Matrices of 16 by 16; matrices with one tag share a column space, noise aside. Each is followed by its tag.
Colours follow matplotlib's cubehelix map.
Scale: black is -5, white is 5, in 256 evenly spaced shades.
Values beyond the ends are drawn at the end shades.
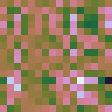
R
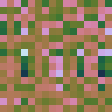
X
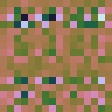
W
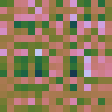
X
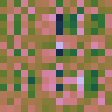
R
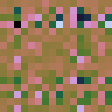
W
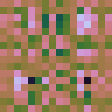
R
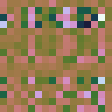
W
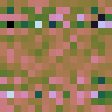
W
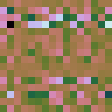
W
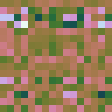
W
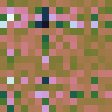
W
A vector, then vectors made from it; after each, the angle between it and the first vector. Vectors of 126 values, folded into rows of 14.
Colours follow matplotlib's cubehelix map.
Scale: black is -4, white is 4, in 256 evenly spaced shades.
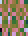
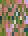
partly opposed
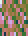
partly aligned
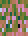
orthogonal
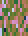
partly opposed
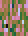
orthogonal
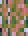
nearly parallel
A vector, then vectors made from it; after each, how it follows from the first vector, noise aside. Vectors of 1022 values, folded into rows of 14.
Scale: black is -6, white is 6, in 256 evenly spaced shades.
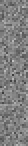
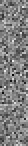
scaled up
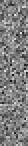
scaled up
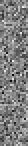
scaled up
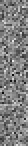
scaled up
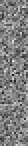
scaled up
